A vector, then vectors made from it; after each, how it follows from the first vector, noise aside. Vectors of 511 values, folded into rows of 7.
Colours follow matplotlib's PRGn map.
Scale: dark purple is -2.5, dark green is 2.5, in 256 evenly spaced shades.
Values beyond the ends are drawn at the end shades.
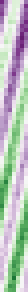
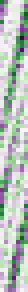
sign-scrambled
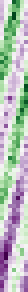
reversed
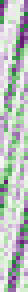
sign-scrambled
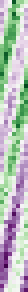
reversed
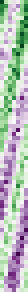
negated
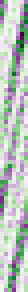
sign-scrambled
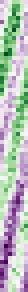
reversed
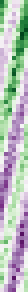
negated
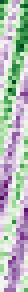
negated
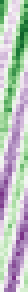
negated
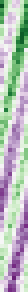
negated
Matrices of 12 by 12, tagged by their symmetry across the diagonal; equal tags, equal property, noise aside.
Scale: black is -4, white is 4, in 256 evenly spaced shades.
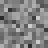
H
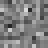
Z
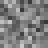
Z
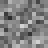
H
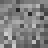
H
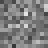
H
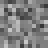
Z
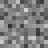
Z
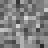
H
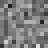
H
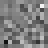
Z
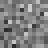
Z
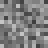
Z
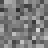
H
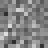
H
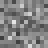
H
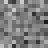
H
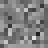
Z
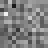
Z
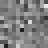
Z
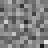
Z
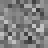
Z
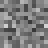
H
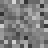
Z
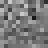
H
